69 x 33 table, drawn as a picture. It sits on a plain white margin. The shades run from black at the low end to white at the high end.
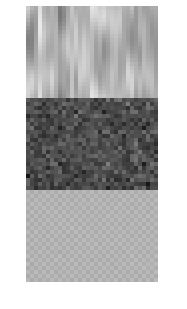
It is made of 3 by 1 panels. Panel 1,1: high, streaked downward. Panel 2,1: low, fine-grained. Panel 3,1: high, checkered, faint in contrast.
